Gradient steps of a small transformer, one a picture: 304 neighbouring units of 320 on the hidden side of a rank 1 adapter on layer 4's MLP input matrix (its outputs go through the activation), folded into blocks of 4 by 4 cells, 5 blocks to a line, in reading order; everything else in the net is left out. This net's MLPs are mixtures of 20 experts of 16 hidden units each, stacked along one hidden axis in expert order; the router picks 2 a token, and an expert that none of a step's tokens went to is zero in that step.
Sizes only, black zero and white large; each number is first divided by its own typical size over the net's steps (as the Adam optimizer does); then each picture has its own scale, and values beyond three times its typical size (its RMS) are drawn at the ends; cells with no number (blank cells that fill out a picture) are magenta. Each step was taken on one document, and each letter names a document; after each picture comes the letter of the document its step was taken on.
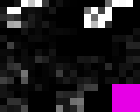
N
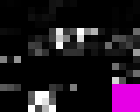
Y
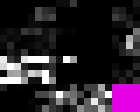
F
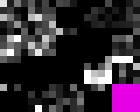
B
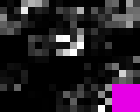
N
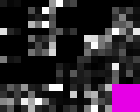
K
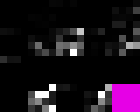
Y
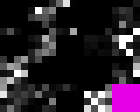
F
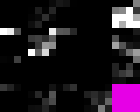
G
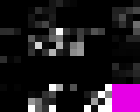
Y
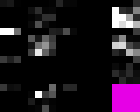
G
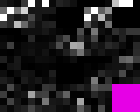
N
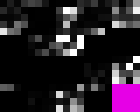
N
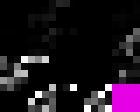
F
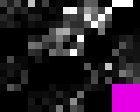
N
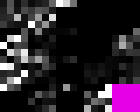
F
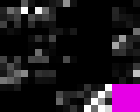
F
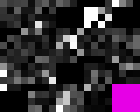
B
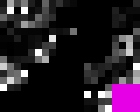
F
